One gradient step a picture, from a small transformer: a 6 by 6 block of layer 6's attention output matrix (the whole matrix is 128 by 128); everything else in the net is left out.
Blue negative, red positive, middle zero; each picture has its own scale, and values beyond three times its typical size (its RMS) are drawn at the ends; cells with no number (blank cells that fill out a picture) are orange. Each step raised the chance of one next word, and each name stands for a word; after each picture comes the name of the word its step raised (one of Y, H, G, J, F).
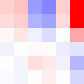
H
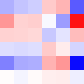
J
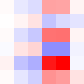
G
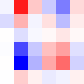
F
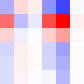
J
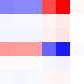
F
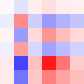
G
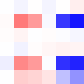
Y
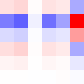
J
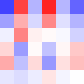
H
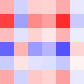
H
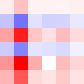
G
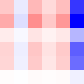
Y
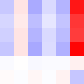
H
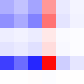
Y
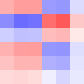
J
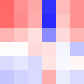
H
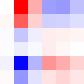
F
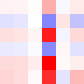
G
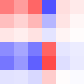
F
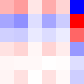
J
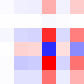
G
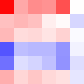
F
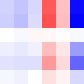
Y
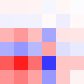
G
